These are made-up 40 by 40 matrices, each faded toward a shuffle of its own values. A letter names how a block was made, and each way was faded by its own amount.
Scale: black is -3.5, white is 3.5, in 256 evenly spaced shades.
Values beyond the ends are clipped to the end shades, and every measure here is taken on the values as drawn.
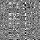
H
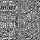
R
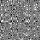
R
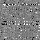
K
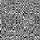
H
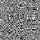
R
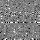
K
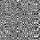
H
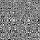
H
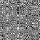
H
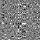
H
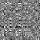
H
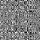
H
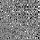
R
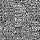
R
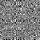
R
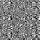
H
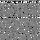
K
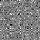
R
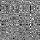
H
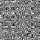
R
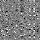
R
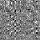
H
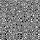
R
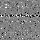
K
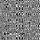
H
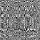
H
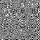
R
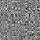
H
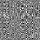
H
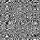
H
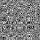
R
